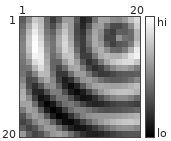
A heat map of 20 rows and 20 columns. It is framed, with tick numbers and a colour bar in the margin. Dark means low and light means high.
The top left is the ninth with the highest average. Neither half mirrors the other. Rings spread out from the top right. No row or column stands out.
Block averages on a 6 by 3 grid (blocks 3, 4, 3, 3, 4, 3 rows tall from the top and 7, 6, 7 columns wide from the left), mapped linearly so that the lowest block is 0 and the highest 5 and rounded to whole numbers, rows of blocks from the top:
4 2 3 / 5 3 4 / 4 2 3 / 2 1 4 / 1 1 2 / 2 0 3
